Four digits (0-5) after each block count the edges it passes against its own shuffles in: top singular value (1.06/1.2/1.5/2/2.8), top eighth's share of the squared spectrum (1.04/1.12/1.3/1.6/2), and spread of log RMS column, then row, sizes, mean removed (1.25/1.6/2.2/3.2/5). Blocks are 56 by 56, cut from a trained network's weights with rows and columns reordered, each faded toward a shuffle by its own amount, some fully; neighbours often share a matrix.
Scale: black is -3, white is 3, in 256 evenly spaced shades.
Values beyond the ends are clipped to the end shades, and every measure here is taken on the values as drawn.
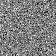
0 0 0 0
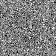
0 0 0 0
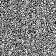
0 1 0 0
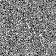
0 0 0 0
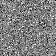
0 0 0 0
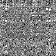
2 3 2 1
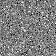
0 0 0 0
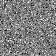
0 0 0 0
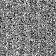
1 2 0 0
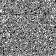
1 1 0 0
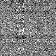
2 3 2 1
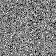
0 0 0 0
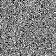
0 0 0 1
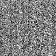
1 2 0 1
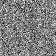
1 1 0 0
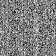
2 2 0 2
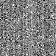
2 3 1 2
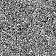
0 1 0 0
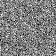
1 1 0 0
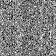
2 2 0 0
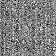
2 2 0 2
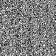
2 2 0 0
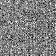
2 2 0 1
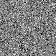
0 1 0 0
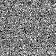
1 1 1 0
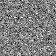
1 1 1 0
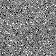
0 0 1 0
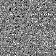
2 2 1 1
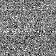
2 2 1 1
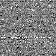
2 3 1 1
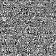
2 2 2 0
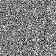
2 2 1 0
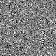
2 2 1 1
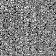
2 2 0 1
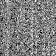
2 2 0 1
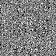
1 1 0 0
